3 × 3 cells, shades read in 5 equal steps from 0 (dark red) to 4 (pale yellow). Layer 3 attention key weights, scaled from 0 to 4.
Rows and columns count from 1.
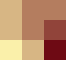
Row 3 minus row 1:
1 1 -2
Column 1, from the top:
3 3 4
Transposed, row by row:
3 3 4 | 2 2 3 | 2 1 0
